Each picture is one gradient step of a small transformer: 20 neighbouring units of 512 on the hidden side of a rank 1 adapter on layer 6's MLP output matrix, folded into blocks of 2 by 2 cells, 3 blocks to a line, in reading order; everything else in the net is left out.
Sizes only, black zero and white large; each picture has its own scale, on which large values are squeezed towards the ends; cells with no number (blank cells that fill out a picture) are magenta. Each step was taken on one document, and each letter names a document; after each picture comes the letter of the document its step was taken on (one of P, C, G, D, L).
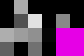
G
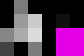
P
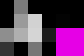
P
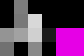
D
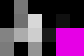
D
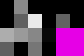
G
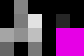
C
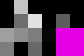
D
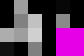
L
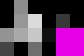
P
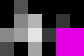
C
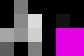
C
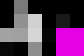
P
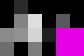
G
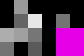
G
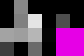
C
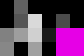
D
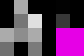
L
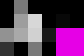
P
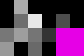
D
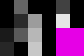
L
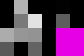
L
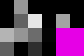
G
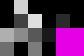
D
